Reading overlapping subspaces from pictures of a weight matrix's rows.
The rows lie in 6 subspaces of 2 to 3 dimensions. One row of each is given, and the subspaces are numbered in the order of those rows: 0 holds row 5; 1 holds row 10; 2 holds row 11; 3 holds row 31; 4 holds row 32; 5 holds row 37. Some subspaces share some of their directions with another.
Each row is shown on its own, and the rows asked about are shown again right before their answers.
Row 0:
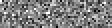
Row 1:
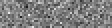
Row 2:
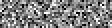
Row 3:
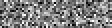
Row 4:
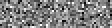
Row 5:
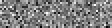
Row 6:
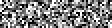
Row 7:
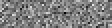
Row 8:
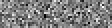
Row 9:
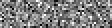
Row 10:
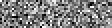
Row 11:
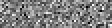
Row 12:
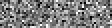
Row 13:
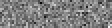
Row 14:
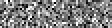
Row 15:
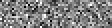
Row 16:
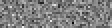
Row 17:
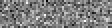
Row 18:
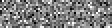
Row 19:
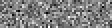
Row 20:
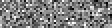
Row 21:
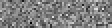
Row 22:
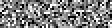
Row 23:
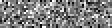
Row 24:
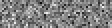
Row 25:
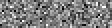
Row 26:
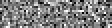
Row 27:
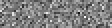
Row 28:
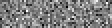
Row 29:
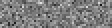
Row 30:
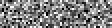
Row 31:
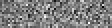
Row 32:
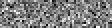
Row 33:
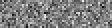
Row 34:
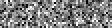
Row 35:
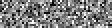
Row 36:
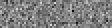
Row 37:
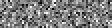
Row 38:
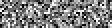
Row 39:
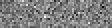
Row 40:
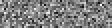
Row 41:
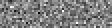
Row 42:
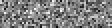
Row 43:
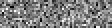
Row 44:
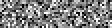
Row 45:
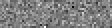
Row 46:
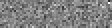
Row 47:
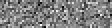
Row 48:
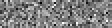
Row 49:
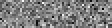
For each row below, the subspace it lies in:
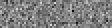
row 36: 5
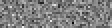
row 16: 3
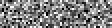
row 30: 4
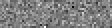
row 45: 1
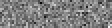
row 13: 0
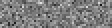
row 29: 3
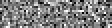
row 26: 0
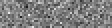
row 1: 3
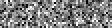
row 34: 5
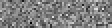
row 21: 2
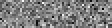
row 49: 2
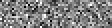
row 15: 1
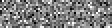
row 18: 0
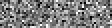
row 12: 1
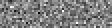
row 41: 4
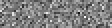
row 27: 2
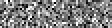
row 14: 5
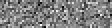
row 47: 4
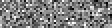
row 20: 0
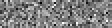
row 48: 5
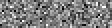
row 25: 4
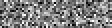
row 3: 5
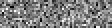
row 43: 4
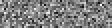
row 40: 4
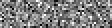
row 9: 1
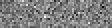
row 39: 3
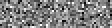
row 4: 1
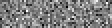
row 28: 0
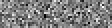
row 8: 3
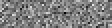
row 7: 2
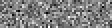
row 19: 0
